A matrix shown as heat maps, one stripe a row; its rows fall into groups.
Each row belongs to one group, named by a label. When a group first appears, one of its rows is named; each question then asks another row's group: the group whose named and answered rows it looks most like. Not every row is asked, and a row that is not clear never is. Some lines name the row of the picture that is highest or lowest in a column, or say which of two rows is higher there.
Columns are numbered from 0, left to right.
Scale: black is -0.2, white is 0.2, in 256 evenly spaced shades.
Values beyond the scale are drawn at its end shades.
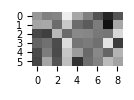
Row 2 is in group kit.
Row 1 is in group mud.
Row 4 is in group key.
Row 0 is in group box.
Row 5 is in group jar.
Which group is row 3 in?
jar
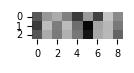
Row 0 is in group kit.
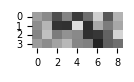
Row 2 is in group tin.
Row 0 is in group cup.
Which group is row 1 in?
tin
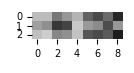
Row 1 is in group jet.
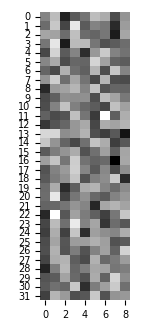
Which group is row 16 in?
mud
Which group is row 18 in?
jar
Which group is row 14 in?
jet
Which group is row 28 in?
kit
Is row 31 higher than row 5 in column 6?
No
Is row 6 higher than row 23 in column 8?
Yes
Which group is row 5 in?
jet
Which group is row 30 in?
jar
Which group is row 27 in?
kit
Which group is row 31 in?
kit
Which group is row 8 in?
kit
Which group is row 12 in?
key
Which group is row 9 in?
key
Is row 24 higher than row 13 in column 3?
Yes
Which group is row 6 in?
kit
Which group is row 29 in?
kit
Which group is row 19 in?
jet
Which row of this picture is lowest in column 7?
16
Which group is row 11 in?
key
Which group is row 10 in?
kit
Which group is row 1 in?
mud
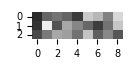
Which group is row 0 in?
kit
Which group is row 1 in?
tin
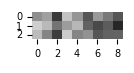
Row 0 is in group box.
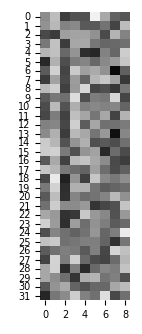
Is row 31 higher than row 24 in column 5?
No
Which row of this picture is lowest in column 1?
2
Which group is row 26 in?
kit
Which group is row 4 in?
cup
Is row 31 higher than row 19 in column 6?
Yes
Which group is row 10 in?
jar
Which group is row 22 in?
jet
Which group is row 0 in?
jet
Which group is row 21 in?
tin
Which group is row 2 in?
kit
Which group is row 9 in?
jar
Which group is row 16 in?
box
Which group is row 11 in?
key
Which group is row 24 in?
kit
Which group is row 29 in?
jet
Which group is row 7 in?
jar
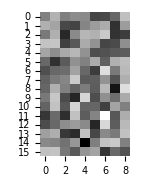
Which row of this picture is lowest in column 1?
5
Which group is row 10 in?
jar
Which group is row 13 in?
tin
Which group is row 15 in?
jet
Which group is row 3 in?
jet
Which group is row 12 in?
key
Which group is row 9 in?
tin
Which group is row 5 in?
kit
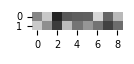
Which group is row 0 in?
cup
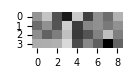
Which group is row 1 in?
jar
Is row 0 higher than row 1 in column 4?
Yes
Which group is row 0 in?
tin
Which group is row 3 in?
mud
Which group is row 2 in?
jar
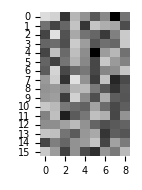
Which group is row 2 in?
tin
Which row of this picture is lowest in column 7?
0
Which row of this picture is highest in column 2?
12
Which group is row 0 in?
mud
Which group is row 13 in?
jet
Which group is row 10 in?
jet
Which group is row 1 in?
jar
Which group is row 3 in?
key
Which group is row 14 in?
kit
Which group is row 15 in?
cup
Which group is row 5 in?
key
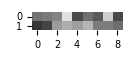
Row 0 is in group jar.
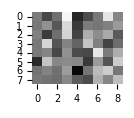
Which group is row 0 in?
jar
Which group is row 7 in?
cup
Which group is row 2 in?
jar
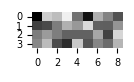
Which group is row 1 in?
kit
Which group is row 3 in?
tin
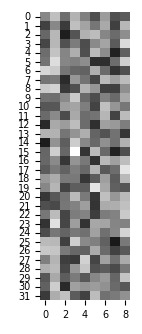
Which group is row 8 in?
jet
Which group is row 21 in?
key
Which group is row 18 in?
cup
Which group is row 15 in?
mud
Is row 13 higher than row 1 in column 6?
No
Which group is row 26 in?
jet
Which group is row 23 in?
jar
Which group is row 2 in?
jet
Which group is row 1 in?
key
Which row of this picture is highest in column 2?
31
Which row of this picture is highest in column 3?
15
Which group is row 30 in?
box
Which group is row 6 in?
jet
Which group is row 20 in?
key
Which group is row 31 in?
kit
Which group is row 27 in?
tin
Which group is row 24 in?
kit
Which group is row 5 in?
tin
